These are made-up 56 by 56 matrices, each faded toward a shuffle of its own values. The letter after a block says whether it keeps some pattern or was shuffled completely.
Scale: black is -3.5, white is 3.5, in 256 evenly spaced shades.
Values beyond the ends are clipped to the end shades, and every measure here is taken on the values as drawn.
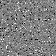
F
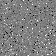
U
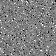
U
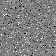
U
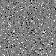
F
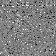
F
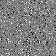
F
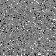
F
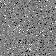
U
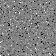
U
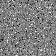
U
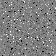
U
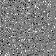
F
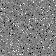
U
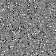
U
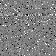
F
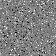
U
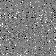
F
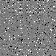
F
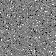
U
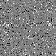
F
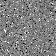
U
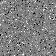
U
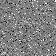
U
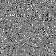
F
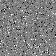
U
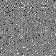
F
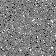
U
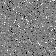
U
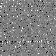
F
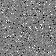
U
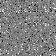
F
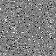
F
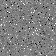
U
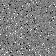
U
